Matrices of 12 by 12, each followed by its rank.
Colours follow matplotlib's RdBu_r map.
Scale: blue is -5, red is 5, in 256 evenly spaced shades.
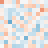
full rank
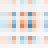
one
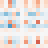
two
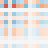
one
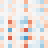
two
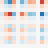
one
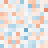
full rank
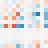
two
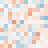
full rank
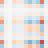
one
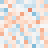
full rank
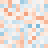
full rank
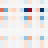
one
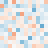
full rank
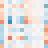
two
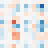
two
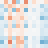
two
